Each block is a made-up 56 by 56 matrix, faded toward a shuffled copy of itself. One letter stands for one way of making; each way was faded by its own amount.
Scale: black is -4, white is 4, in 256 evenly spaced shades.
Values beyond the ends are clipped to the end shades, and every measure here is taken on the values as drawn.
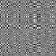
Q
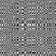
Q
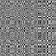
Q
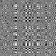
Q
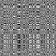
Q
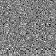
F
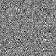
F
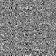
F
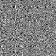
F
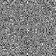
F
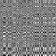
Q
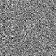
F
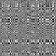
Q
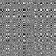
Q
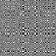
Q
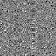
F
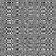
Q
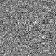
F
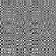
Q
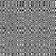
Q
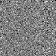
F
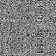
F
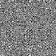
F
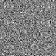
F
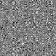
F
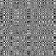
Q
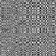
Q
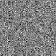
F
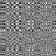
Q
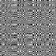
Q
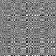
Q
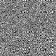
F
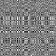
Q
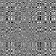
Q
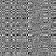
Q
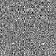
F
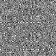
F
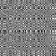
Q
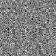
F
